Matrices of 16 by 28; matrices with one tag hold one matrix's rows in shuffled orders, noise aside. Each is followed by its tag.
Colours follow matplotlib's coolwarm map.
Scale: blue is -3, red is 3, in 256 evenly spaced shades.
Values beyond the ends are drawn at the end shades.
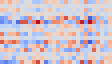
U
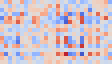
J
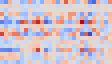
U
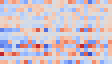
U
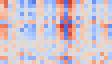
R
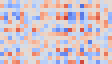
J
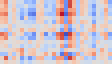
R
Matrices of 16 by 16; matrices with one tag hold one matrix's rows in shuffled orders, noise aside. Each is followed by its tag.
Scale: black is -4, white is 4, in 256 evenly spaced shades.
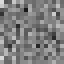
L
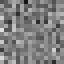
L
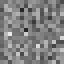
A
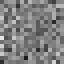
L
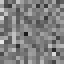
L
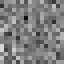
L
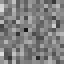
L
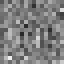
A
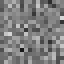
A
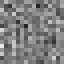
L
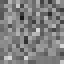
A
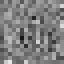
A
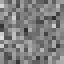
L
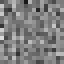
L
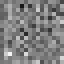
A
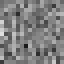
L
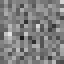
A
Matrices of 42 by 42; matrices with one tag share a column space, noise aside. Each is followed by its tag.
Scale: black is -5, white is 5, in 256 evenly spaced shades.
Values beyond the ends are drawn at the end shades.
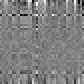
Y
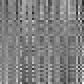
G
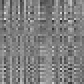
G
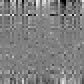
Y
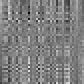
G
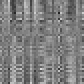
G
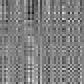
G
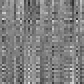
G
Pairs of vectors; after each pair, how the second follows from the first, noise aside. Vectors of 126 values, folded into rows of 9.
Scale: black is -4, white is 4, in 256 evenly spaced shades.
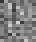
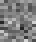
shuffled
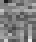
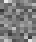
sign-scrambled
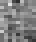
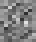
shuffled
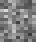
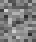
sign-scrambled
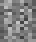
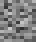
sign-scrambled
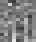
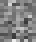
sign-scrambled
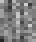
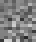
shuffled
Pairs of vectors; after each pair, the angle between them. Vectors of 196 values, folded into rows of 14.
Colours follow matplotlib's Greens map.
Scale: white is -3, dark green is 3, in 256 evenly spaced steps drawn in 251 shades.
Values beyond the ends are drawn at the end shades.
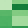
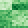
nearly parallel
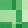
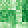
nearly opposite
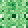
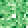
nearly opposite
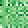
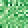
nearly opposite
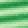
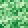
partly opposed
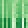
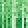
nearly parallel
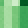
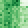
nearly opposite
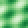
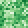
partly opposed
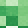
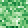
partly opposed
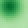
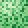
partly opposed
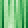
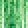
nearly opposite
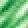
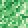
partly aligned
